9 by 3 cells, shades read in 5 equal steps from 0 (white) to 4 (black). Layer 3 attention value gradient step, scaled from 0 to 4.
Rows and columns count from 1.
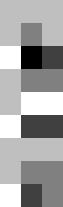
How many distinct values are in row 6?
2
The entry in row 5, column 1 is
1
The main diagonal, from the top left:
1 2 3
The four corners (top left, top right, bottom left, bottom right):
1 1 0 2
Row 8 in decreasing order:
2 2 1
